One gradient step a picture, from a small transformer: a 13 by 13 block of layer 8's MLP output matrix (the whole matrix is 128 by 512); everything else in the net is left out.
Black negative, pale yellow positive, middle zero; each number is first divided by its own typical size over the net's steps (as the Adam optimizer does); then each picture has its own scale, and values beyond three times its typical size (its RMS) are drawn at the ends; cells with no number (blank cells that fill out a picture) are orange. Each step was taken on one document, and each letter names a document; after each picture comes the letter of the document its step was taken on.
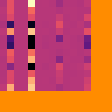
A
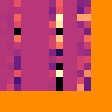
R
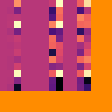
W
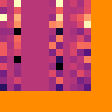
R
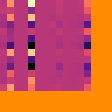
A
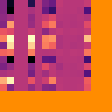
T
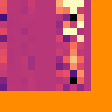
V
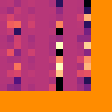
R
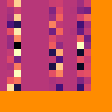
W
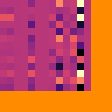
V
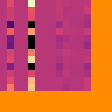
A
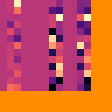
W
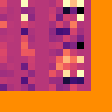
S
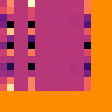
A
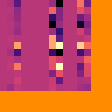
R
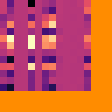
T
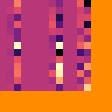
R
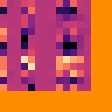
S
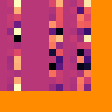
W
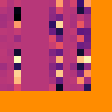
W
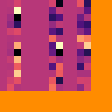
W
